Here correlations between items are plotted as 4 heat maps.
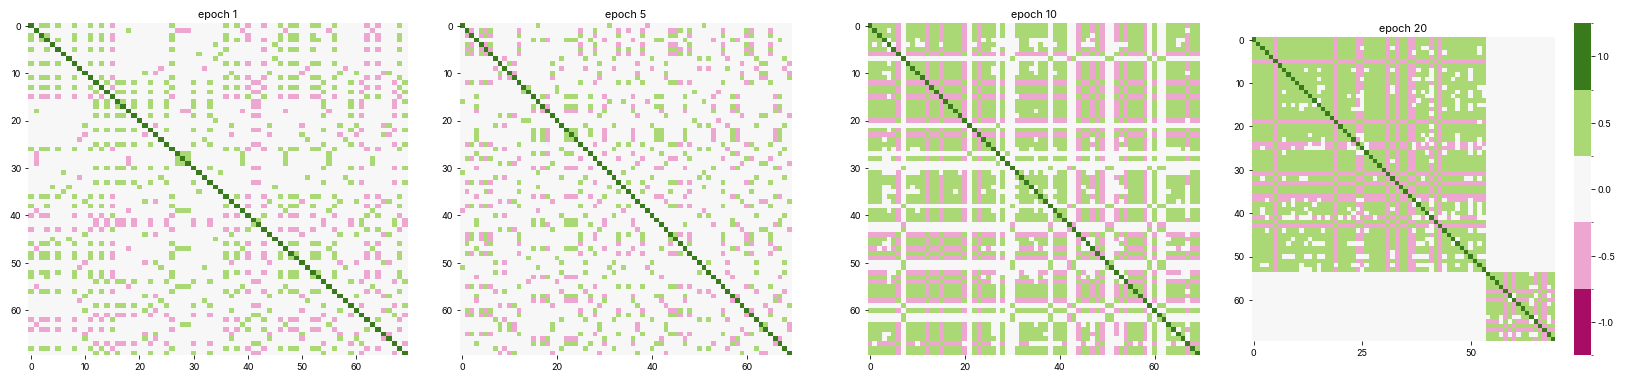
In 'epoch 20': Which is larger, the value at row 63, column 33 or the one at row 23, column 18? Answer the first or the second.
the second
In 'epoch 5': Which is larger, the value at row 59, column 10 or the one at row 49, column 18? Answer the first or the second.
the second
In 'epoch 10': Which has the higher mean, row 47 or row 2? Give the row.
2
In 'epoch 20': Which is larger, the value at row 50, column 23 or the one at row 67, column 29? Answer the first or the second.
the first
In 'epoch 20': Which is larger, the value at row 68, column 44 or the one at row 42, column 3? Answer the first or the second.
the second
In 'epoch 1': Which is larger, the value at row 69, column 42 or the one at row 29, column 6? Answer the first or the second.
the second
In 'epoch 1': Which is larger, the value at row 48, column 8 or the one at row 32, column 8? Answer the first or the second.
the first
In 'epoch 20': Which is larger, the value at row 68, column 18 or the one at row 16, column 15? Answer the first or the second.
the second
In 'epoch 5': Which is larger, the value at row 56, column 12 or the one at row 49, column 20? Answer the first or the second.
the second
